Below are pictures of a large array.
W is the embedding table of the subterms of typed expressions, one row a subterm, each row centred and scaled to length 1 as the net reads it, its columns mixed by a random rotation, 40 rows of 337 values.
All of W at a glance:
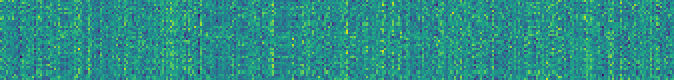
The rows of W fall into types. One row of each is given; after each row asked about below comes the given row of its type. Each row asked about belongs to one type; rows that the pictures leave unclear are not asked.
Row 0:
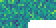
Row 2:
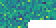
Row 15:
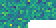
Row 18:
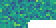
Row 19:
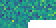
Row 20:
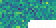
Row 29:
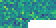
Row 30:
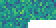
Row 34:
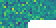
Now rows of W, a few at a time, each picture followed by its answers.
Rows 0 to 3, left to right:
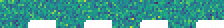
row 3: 29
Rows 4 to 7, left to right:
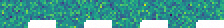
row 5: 30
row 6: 15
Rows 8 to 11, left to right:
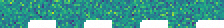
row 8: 0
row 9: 0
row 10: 30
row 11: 34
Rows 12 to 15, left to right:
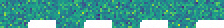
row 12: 34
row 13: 15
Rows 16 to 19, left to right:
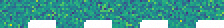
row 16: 18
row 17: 2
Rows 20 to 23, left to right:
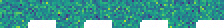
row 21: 15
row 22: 19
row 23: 34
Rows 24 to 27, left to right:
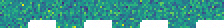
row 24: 2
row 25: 20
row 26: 15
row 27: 30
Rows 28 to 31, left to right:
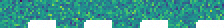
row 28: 18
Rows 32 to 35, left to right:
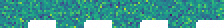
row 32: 29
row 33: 30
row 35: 19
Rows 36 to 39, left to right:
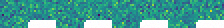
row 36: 19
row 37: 29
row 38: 0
